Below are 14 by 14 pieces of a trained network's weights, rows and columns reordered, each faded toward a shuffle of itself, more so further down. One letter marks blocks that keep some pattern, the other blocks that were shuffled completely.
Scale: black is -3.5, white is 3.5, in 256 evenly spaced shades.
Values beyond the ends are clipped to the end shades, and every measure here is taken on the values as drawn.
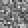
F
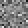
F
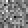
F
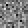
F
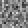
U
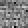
U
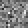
F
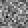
F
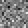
F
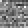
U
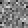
F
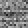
U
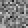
F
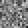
F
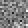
F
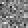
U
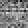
U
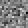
F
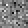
F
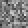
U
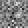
U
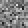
F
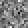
F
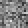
U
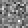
F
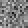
F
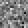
F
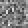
F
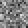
F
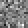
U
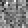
U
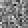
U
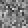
F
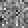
U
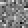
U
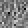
U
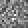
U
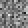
F
